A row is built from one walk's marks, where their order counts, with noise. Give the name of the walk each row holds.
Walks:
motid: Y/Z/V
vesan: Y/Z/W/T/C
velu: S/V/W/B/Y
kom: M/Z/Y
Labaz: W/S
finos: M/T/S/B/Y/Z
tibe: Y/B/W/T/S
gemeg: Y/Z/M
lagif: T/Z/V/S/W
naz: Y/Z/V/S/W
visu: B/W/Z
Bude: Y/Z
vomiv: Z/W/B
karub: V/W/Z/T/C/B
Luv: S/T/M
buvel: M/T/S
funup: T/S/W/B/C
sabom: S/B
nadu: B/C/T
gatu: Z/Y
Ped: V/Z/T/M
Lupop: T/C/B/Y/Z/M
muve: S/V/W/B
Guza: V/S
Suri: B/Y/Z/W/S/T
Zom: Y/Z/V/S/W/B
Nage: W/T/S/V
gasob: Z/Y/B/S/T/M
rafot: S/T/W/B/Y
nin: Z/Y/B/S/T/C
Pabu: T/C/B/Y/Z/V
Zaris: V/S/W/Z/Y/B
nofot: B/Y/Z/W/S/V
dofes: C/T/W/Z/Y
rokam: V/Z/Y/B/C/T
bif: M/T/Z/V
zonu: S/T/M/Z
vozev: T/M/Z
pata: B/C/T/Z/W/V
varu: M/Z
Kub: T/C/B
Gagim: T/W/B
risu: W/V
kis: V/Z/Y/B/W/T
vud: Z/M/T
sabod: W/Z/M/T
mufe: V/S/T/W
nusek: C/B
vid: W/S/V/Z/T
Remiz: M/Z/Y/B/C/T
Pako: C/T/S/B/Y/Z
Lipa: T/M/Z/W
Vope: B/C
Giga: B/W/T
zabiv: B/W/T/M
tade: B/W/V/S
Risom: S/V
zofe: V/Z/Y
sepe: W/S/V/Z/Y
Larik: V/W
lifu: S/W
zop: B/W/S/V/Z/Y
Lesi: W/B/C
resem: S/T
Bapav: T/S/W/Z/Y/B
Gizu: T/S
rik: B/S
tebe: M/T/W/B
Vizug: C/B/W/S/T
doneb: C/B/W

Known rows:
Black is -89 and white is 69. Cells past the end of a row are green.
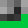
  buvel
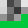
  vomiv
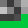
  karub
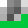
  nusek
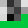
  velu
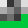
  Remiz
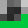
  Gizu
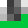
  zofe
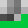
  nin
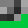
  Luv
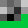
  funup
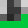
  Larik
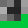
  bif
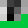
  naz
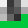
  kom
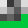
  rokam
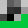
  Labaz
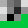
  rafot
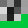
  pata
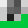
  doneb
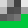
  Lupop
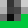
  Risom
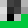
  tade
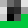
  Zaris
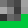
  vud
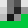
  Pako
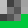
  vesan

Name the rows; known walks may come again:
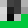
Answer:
tade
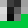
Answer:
naz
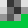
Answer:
vomiv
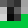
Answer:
lagif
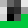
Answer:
Zaris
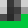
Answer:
Larik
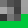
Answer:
vud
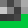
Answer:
karub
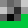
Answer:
funup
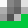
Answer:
nusek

